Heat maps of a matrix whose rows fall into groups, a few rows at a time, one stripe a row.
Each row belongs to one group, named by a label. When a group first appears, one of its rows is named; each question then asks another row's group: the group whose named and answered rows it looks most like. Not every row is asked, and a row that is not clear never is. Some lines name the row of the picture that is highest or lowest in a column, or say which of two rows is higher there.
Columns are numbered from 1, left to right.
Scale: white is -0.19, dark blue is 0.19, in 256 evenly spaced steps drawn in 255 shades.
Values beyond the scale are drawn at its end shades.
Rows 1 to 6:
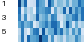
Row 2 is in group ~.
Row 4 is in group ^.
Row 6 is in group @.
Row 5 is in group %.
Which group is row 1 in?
~
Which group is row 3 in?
~
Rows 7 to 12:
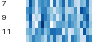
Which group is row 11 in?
@
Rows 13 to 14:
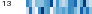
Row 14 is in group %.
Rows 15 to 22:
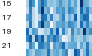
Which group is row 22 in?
^
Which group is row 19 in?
~
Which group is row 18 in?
%
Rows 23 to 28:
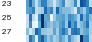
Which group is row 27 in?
^
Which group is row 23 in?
%
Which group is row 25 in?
%
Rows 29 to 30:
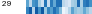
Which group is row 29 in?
~
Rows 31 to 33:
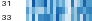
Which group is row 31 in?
~
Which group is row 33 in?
~
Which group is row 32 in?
~
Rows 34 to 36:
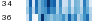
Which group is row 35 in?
@
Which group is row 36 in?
%
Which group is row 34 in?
@
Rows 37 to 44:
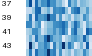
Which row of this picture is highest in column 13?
43
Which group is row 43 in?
%
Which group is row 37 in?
@
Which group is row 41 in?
^
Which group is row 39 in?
@
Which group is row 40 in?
^
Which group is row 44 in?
@
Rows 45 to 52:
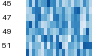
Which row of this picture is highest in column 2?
48
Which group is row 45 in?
@
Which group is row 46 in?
^
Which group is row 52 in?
~
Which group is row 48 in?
^
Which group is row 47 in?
^
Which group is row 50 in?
~
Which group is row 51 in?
~
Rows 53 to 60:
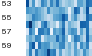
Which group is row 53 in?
~
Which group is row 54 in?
^
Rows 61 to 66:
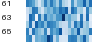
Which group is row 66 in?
@
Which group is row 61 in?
~
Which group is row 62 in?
^
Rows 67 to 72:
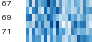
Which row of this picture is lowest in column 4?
71
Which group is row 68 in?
~
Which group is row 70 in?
@
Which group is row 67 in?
@
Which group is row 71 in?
~
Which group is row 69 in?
@
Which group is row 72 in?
~
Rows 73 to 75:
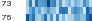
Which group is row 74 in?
^
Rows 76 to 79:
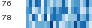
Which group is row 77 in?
^
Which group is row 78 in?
~
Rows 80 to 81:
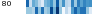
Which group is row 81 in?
@
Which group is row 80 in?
~
